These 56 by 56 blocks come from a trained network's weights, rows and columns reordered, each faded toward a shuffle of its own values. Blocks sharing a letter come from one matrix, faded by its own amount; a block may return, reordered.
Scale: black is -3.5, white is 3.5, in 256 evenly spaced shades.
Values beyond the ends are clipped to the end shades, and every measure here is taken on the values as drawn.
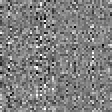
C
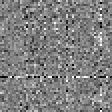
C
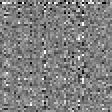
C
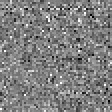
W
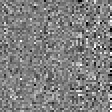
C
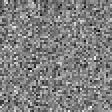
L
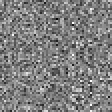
L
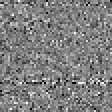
W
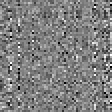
C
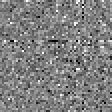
W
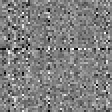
C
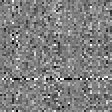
C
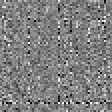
C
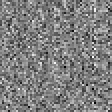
L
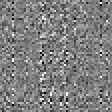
C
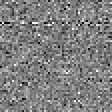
W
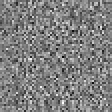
L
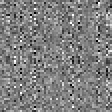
C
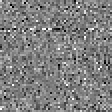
W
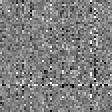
C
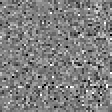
W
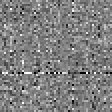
C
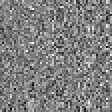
L
